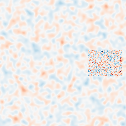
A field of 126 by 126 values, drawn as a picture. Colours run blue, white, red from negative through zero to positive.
An odd patch, rougher than its surroundings, sits in the middle right. The middle right is the roughest part. On average the colour sits 50% of the way up the scale. No regular stripes run through it.
